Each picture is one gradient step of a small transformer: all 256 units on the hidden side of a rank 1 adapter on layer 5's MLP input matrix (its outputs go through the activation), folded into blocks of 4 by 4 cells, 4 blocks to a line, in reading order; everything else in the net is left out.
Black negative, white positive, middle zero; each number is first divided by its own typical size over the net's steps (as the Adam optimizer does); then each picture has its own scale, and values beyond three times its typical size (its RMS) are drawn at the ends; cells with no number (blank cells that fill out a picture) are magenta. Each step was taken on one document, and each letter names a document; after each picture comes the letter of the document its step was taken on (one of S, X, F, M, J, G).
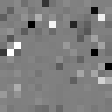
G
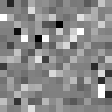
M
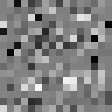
M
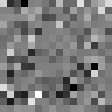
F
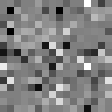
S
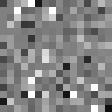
F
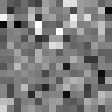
M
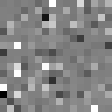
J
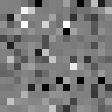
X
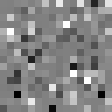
X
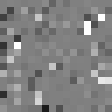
G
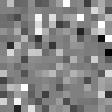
M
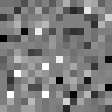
F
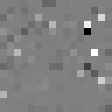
G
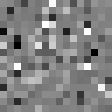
J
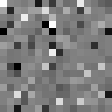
J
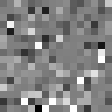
S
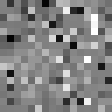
F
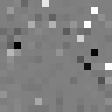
G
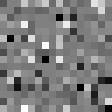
X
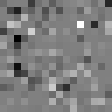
J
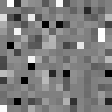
M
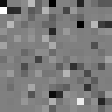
J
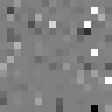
G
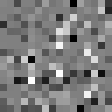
S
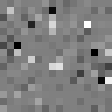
G
